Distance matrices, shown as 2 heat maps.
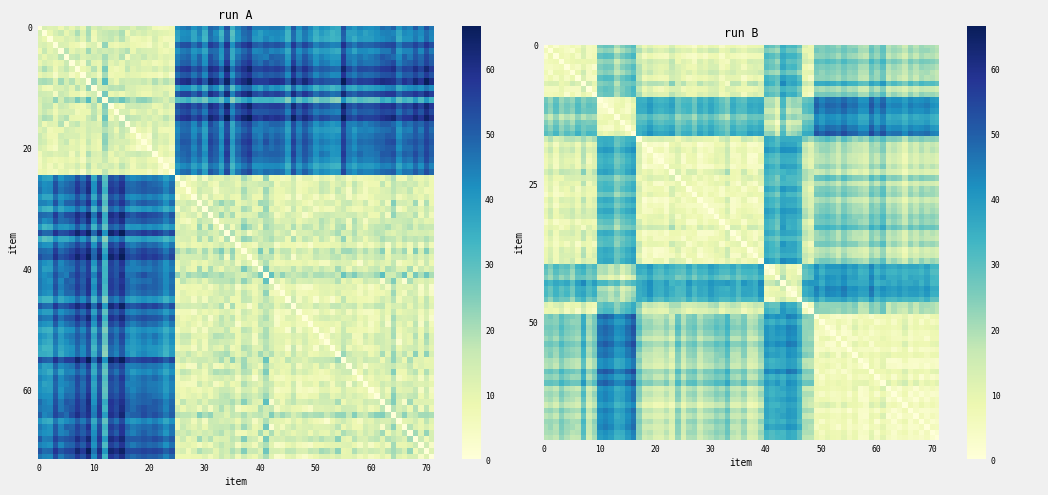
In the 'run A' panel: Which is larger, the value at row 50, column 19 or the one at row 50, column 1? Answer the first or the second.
the first
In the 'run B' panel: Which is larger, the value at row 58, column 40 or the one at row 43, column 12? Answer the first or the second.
the first
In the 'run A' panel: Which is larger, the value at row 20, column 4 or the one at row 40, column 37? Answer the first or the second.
the second
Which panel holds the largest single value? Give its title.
run A
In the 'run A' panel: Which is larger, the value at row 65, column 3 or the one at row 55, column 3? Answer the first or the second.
the second
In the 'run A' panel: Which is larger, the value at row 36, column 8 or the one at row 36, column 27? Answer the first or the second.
the first
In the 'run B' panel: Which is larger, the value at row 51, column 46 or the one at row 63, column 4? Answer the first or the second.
the first
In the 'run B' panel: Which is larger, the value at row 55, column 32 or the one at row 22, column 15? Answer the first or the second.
the second
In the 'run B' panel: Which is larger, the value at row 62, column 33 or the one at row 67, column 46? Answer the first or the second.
the second
